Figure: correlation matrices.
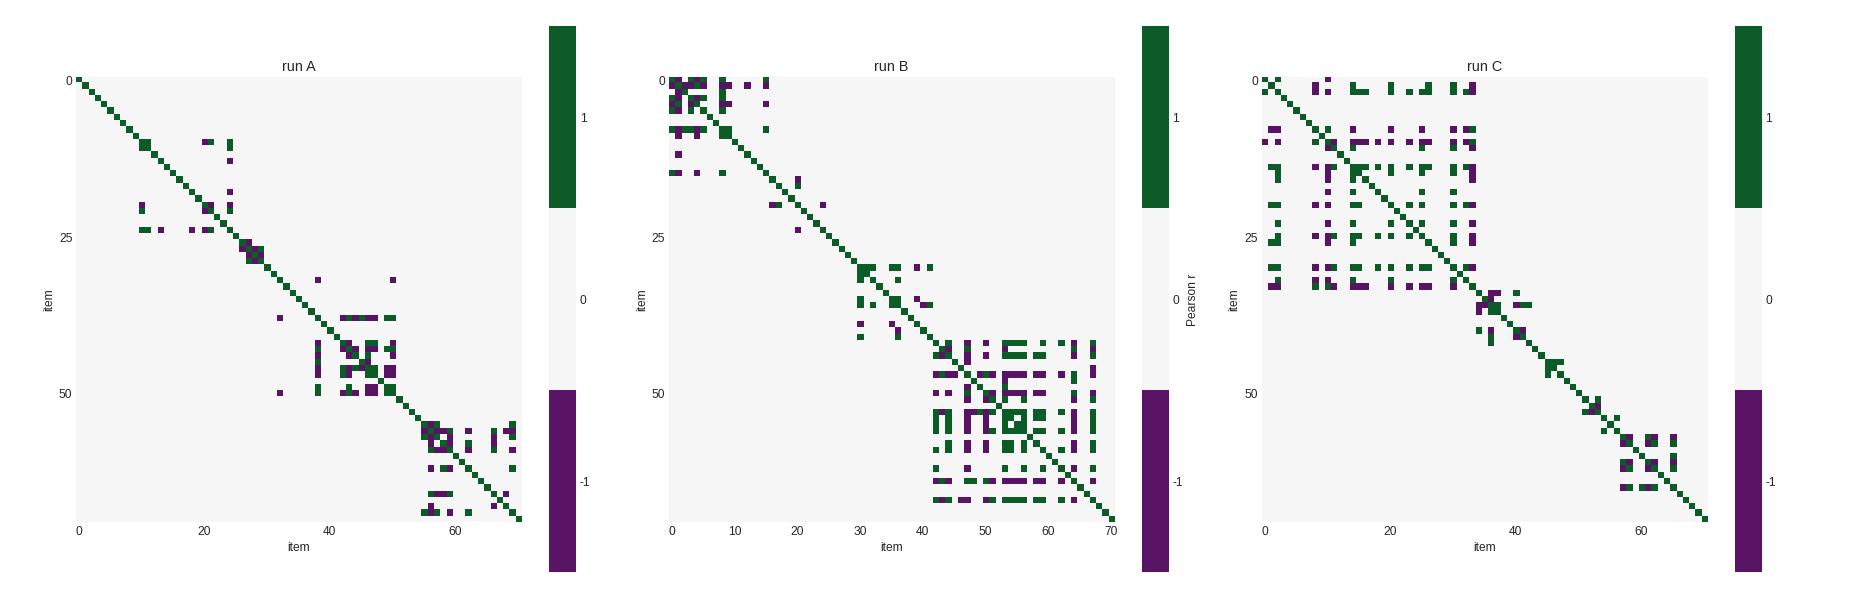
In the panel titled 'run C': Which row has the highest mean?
14
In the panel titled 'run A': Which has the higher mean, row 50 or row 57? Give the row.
57
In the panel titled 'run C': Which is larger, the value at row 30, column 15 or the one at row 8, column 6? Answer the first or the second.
the first
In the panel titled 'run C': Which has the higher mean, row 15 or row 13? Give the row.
15
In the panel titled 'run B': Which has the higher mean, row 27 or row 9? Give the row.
27
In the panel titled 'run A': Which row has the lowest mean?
56
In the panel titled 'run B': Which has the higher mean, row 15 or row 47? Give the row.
15
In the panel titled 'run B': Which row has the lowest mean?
47
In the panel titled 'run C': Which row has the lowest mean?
10
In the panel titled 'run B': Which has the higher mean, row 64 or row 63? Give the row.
63
